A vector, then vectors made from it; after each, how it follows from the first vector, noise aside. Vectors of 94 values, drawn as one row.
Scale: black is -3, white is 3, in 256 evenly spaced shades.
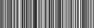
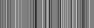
partly zeroed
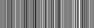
partly zeroed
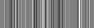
partly zeroed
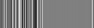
partly zeroed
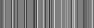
partly zeroed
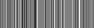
partly zeroed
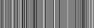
partly zeroed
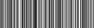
copied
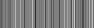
partly zeroed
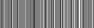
partly zeroed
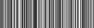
copied
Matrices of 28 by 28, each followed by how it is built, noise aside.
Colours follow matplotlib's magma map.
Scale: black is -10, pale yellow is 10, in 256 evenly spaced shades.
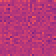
low rank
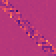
banded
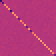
diagonal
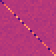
diagonal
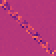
banded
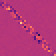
banded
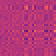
low rank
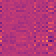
low rank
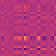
low rank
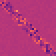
banded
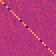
diagonal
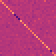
diagonal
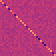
diagonal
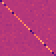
diagonal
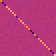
diagonal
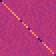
diagonal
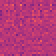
low rank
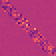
banded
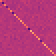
diagonal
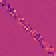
banded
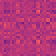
low rank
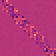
banded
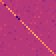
diagonal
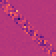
banded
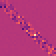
banded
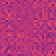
low rank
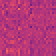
low rank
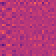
low rank
